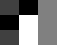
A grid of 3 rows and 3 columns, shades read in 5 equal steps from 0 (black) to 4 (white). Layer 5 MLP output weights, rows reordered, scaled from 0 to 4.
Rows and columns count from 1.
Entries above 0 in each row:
2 2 3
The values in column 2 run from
0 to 4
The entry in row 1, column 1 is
1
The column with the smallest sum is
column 1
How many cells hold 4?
2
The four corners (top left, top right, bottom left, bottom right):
1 2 1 2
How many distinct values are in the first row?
3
